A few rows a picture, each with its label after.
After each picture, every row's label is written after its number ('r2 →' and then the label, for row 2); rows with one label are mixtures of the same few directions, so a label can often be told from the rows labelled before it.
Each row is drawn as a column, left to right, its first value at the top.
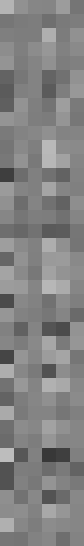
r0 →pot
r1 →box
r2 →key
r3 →box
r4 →box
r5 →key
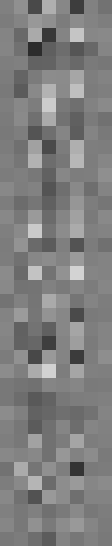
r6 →pot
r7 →key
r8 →key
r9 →box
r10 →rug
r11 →key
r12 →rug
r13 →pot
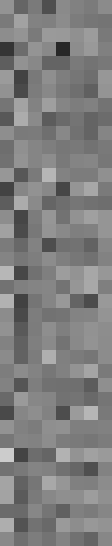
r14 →rug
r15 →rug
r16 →rug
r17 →pot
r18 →rug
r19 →pot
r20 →pot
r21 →rug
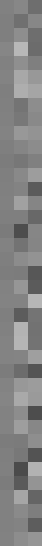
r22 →key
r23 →key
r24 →pot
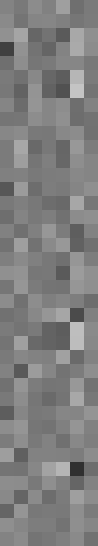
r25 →rug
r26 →box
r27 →box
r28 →key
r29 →key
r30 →key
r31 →pot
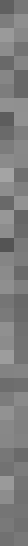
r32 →pot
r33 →rug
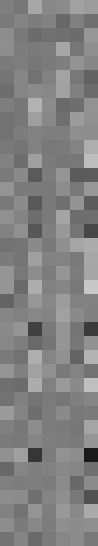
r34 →pot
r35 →box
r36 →box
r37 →box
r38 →rug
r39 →pot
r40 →box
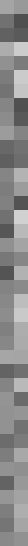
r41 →key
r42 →rug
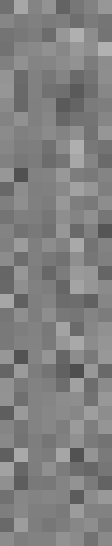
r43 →pot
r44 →pot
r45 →key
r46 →key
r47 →box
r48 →box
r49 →pot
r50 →key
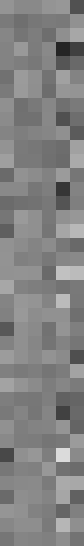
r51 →box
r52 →rug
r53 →rug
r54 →key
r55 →rug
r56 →key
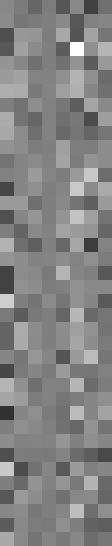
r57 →pot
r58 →key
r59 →pot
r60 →pot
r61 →key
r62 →rug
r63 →pot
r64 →rug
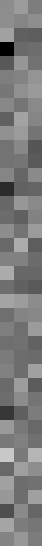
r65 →rug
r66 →pot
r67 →box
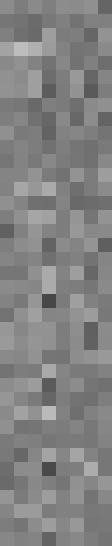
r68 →key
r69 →rug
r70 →rug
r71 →pot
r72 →pot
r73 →rug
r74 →key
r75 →pot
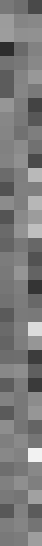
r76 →rug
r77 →key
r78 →box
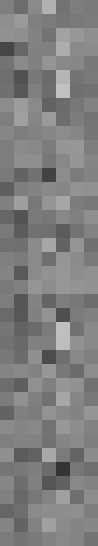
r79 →rug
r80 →rug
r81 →box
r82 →pot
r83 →key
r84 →box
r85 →pot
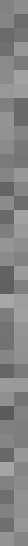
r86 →pot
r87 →rug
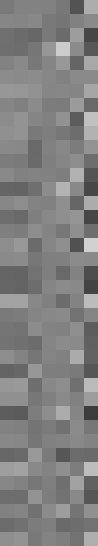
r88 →pot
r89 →pot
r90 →box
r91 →rug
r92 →rug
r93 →pot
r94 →pot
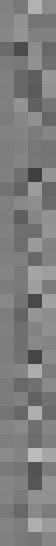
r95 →rug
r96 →rug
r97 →pot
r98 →rug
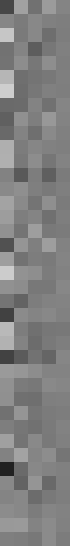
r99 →key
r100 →pot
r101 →key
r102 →pot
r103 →box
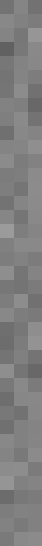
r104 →key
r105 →pot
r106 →box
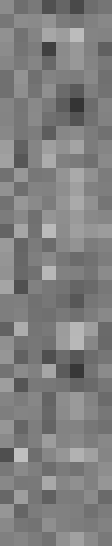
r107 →box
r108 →box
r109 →rug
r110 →key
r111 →box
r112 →box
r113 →box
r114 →key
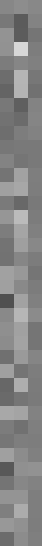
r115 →pot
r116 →rug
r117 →key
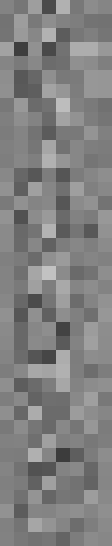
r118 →rug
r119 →rug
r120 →pot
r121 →key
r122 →box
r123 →rug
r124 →key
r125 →rug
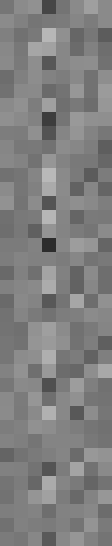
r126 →rug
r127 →box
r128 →key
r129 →pot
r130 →box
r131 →pot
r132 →pot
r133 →box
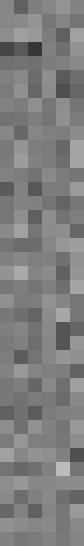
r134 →rug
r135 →key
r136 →rug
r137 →rug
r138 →key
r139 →box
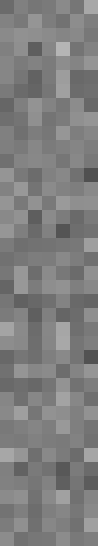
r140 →box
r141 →pot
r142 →rug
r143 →pot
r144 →key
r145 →rug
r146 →pot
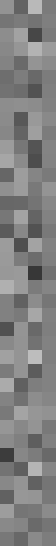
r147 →box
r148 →pot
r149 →key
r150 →rug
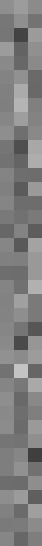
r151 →key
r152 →box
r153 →box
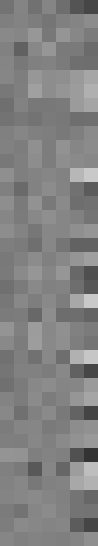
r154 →box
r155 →rug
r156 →key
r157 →rug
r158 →key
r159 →pot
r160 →pot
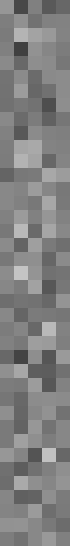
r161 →pot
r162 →key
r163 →box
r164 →box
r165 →pot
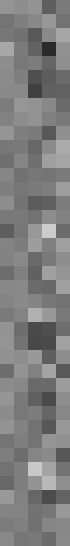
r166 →key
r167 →box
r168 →key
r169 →key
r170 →box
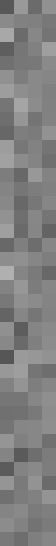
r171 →key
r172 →box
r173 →pot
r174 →key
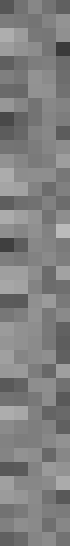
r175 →pot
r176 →pot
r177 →rug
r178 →pot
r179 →key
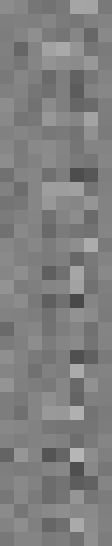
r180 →box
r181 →rug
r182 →box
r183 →rug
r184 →rug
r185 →pot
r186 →pot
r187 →key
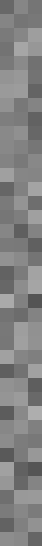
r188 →pot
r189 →key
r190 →pot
